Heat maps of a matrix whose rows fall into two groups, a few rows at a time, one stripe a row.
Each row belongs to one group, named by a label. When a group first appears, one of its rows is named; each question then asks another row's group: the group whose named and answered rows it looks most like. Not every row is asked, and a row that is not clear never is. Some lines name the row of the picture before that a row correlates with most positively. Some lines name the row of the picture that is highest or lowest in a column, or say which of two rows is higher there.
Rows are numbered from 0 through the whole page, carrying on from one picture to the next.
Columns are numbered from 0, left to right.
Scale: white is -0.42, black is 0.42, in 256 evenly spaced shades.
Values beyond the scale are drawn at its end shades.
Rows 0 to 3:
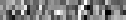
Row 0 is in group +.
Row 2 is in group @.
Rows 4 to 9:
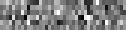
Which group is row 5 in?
@
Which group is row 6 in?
@
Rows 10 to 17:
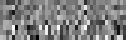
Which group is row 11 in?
+
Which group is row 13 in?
@
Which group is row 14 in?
+
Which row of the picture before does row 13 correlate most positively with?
6
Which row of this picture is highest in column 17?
17
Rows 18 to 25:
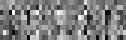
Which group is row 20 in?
@
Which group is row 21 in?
@
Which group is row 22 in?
@
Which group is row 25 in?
@
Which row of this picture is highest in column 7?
19
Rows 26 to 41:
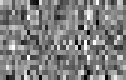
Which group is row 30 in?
@
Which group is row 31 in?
+
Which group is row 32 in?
@
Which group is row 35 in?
+
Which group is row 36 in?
@
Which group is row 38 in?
+
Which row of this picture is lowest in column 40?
37
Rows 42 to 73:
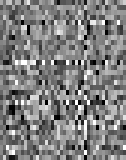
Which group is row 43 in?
@
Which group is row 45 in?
+
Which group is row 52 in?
@
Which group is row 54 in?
+
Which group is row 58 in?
+
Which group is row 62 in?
+
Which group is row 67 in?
@
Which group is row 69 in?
@
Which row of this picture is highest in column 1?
54
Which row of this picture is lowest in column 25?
62
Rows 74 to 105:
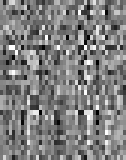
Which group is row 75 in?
@
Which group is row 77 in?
@
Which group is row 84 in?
+
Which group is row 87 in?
@
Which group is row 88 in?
+
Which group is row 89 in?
@
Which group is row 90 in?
+
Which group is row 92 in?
@
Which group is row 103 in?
+
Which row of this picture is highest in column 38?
79
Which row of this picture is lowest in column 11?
96
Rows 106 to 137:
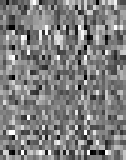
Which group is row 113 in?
@
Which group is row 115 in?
+
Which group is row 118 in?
+
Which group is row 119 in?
+
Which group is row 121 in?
+
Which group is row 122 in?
+
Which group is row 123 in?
+
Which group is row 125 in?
+
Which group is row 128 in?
+
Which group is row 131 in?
+
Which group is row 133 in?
+
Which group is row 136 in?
+
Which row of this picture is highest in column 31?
136
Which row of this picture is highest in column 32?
106
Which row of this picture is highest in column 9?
113
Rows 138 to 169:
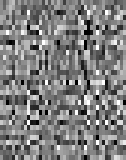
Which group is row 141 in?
@
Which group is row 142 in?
@
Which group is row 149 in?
+
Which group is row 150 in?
+
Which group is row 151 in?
+
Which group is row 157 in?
@
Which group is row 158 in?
@
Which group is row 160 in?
+
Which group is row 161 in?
@
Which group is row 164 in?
+
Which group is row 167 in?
@
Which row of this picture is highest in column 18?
165
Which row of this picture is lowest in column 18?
144
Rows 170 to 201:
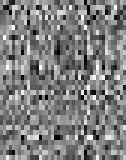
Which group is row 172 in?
@
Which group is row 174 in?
@
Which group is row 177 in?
+
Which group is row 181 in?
+
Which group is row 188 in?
+
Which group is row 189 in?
+
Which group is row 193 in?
@
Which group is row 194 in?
@
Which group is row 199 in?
@
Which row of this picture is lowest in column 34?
185
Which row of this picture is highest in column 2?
171
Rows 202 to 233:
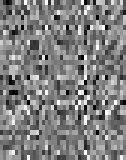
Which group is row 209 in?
+
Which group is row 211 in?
@
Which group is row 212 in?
@
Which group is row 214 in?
+
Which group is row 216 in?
+
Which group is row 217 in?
@
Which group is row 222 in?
@
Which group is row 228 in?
@
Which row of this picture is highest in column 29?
207
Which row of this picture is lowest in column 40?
233
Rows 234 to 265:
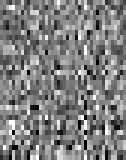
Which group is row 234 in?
@
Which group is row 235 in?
+
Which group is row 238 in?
@
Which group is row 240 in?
@
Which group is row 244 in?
+
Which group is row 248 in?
@
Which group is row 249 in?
+
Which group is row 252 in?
@
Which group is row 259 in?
+
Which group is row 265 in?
@
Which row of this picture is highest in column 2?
239
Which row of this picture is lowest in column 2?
255
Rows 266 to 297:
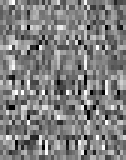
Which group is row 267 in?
+
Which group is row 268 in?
@
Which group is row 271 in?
@
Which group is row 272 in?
@
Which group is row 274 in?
+
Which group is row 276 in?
@
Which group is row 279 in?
+
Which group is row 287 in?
+
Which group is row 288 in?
@
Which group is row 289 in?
@
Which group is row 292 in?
@
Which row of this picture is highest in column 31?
287
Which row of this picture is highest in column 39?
284
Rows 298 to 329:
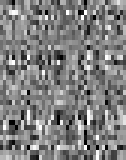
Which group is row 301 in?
+
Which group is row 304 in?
@
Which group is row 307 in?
@
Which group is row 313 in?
+
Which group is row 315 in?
+
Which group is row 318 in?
@
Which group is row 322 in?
+
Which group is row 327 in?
@
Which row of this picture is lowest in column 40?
309
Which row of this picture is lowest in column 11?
327
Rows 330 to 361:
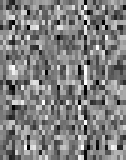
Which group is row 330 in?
+
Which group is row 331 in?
@
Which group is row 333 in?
+
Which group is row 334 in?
+
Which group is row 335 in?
@
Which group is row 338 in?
+
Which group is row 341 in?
@
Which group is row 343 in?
+
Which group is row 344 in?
+
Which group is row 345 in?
+
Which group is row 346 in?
@
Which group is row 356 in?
+
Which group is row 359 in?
@
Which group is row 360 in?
+
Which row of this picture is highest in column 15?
344
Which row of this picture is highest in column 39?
350
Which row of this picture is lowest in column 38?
359
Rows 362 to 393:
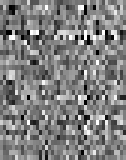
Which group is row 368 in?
@
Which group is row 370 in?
@
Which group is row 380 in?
+
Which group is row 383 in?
+
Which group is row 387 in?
+
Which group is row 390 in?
+
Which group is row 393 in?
+
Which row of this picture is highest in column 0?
368
